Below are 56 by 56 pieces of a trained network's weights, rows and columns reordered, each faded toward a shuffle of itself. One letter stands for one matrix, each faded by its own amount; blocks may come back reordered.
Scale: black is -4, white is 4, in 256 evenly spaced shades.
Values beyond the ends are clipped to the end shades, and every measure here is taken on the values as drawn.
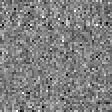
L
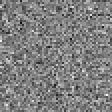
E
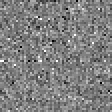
L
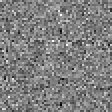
E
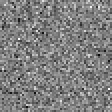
E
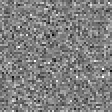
E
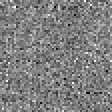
L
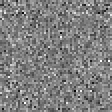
L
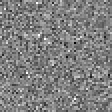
E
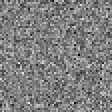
E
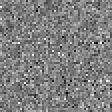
L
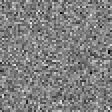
E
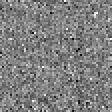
L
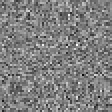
E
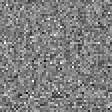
E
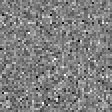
L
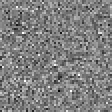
E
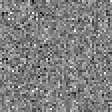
L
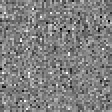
L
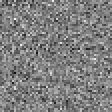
E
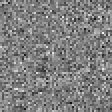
E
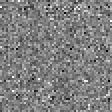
L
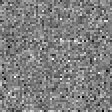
L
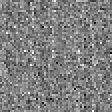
L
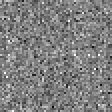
L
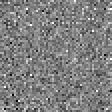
L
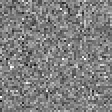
E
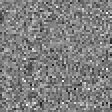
E
